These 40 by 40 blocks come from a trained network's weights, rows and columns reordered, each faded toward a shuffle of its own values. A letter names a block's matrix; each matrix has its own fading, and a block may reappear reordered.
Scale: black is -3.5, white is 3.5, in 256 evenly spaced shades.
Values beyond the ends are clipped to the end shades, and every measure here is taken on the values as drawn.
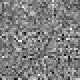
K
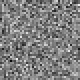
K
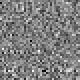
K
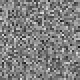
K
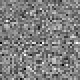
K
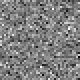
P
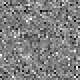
P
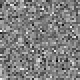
K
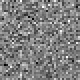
K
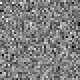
K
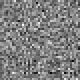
K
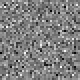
P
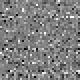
P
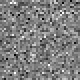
P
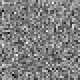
K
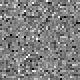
P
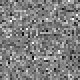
P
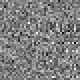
K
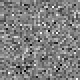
P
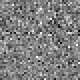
P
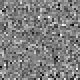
P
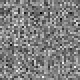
K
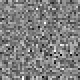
K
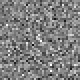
K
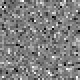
P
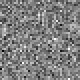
K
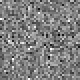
K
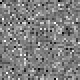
P
